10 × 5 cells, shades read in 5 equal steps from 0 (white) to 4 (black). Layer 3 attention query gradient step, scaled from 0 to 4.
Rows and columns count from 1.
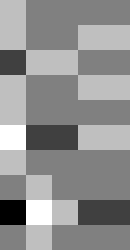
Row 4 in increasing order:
1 1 1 2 2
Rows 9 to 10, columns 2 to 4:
0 1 3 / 1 2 2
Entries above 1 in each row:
4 2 3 2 4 2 4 4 3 4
